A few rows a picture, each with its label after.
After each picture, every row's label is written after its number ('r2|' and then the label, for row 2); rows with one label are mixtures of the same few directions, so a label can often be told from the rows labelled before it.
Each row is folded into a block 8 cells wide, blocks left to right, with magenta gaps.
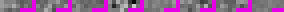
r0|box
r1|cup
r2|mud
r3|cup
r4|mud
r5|cup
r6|cup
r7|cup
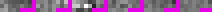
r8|mud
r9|mud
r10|box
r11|box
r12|mud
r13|mud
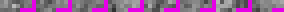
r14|box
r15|box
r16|cup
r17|mud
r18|cup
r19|cup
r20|box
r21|mud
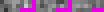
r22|mud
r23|cup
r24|box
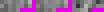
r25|mud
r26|mud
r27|cup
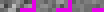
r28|cup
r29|cup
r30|cup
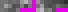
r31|cup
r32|mud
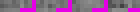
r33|box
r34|box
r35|mud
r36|box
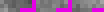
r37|mud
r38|mud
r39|mud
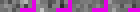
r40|cup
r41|mud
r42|mud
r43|mud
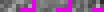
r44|cup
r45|cup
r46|mud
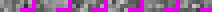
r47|mud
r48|mud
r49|cup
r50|box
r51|box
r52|box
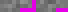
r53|cup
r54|box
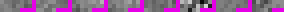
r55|mud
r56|box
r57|mud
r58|mud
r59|mud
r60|cup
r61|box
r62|box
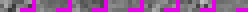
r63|cup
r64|mud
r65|mud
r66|box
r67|cup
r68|cup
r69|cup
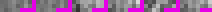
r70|mud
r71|mud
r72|mud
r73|mud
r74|cup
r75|mud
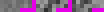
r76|mud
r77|cup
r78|box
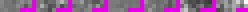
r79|mud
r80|cup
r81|cup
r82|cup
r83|mud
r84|mud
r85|mud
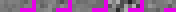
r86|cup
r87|cup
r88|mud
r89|cup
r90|cup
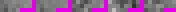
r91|mud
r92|mud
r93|box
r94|mud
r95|box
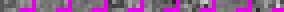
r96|box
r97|mud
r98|box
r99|box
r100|mud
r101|cup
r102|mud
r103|mud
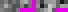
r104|cup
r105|cup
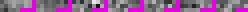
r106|mud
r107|mud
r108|cup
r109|box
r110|cup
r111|box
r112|cup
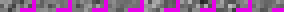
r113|cup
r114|box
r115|cup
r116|cup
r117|box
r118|cup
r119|box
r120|cup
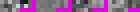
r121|cup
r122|mud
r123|box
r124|box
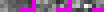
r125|mud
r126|cup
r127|box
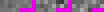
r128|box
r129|cup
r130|cup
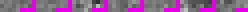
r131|cup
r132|box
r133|cup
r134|cup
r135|box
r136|mud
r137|box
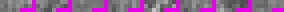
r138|mud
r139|cup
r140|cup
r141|mud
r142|cup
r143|mud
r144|mud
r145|box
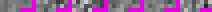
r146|cup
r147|cup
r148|box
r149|cup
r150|cup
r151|mud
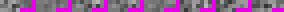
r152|box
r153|cup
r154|cup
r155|cup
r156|cup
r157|mud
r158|box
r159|box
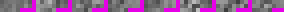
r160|mud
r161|box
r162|cup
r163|box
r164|box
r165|box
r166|cup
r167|box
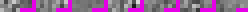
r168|box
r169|mud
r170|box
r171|mud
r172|cup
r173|box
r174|mud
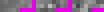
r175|box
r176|box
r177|cup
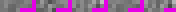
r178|cup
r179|box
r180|mud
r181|cup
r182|mud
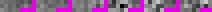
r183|mud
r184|mud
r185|mud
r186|box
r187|box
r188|cup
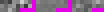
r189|cup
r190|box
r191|cup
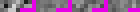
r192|cup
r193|box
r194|cup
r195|mud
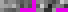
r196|box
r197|cup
